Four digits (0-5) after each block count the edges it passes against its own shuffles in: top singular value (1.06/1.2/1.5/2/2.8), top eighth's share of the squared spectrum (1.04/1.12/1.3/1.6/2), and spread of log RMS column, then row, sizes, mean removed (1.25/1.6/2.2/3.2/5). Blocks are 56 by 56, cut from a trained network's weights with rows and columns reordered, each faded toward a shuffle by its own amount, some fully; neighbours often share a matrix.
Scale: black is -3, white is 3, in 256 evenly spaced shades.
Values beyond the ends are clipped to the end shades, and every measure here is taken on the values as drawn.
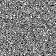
0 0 0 0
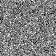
2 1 0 0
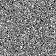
0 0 0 0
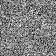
0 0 0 0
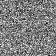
0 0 0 0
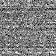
3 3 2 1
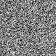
0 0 0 0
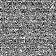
3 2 1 0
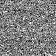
0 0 0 0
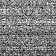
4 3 1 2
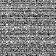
4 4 2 0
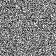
0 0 0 0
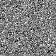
2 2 0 1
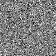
2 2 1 1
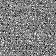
1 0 0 0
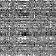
4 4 3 2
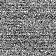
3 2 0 0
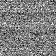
2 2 0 0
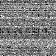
4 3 2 2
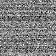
3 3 1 0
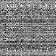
4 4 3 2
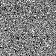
0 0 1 0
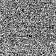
1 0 0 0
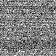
3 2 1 0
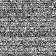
3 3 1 0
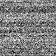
3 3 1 1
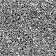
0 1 0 0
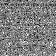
2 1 0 0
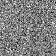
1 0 0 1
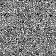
1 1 0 0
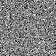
1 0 0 0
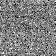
1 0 0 0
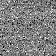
1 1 0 0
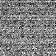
3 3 2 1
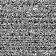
3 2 1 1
